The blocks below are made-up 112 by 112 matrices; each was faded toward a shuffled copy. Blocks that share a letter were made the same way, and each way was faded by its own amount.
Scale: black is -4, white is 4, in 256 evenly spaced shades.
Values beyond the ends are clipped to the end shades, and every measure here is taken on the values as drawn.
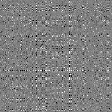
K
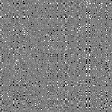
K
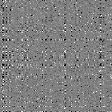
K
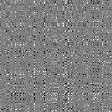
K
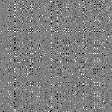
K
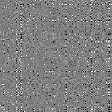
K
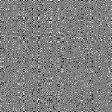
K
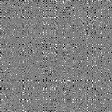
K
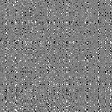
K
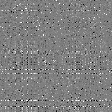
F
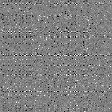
F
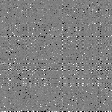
F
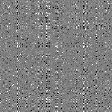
K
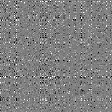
K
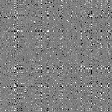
K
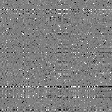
F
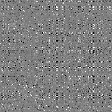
F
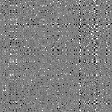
K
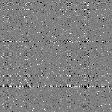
F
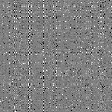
K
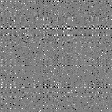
F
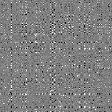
K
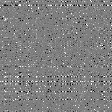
F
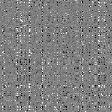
K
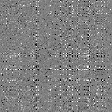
K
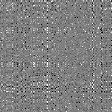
K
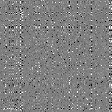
K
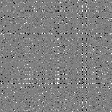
F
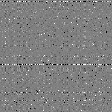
F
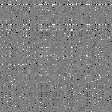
F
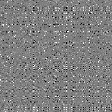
F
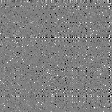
F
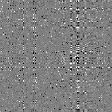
K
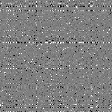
F
